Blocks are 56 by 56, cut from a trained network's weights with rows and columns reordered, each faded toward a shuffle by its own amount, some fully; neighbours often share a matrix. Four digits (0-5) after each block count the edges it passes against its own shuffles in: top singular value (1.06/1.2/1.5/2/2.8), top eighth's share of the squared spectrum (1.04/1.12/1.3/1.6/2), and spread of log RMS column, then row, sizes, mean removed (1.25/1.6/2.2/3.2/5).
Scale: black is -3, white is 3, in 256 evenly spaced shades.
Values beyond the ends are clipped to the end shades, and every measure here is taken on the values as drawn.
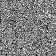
1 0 0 0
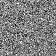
0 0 0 0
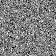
0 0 0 0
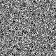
0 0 0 0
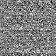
2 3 2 1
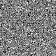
0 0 0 0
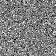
0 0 0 0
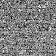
2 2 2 0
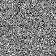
1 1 0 0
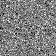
0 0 0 0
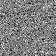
0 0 0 0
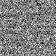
1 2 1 0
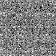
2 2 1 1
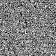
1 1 0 0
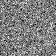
0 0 0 0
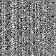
3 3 1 2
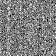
1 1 0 0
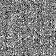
1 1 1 0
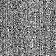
2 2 0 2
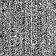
3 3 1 1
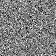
0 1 0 0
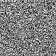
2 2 0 0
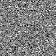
2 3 2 1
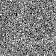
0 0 0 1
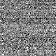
2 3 2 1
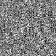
3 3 1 1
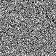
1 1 0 0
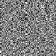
3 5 2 1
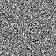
2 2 0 0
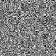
3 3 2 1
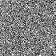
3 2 1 0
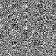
4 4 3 2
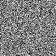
2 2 0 0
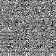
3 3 3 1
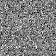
1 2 1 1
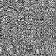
3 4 2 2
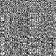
3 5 2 2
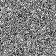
0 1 0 0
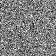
1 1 0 0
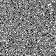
0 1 0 0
